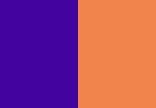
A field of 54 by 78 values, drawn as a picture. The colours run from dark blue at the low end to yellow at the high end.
It is made of 1 by 2 panels. Panel 1,1: very low, flat. Panel 1,2: high, flat.
